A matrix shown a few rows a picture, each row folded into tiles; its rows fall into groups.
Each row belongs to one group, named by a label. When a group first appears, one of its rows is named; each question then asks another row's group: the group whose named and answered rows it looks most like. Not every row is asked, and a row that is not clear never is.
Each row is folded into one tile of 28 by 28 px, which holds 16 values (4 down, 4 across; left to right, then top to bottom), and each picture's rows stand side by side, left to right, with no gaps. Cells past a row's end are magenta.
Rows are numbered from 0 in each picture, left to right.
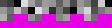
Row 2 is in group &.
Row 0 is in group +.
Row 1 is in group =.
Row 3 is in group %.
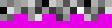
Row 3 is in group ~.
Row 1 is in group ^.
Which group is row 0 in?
=
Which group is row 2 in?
&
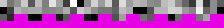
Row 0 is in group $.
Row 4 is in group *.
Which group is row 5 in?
$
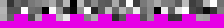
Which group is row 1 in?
&
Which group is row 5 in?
&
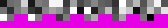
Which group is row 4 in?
*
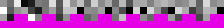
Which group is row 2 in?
*
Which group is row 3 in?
*
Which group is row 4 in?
&
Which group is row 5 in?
=
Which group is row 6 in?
=
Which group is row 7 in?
*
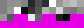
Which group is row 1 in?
+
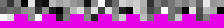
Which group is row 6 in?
&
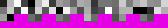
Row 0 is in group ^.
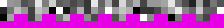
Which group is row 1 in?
*
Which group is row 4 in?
*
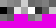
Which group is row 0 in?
$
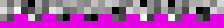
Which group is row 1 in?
~
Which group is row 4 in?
$
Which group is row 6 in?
~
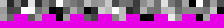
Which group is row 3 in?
$
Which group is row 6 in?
%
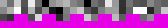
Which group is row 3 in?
+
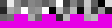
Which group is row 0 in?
~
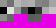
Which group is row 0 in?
=
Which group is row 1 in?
$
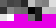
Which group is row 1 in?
$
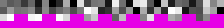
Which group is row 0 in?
%
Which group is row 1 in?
%
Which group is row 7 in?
*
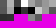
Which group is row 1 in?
=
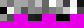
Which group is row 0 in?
=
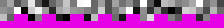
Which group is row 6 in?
$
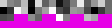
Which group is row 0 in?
$
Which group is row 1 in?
~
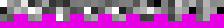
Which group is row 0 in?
$
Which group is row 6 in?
*
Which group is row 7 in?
*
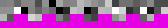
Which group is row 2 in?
$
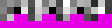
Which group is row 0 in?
&
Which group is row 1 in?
*
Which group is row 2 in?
*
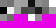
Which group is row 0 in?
=
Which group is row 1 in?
+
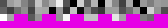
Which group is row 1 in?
*
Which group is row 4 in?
%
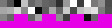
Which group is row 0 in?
+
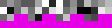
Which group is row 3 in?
$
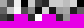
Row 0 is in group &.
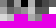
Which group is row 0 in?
%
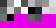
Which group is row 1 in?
$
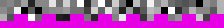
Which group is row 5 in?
*
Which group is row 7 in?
~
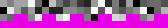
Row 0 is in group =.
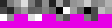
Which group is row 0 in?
+
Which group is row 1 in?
%
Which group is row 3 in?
$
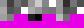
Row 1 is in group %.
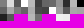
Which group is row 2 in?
%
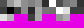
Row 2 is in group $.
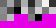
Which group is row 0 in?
&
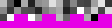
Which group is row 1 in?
+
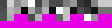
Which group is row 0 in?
*
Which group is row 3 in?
+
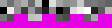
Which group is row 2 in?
$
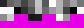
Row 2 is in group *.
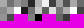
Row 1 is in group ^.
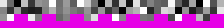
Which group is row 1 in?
+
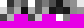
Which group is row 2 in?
+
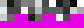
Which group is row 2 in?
+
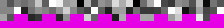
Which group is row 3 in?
=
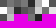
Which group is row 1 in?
^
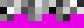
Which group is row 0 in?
=
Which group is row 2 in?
^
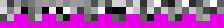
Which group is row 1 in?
&
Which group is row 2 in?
=
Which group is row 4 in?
$
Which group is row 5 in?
^
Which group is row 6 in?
^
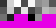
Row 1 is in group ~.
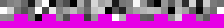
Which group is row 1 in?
^
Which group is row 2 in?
+
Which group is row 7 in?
~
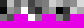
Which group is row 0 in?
~
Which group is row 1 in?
+
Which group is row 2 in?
$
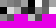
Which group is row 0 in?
=
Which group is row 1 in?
~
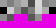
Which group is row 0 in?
=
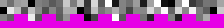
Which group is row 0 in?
=
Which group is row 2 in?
*
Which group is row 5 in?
^
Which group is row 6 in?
^
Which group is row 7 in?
&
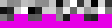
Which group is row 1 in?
$
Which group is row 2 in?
^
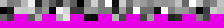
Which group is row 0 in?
$
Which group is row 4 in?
~
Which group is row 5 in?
&
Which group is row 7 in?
$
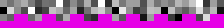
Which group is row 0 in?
=
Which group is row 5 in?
*
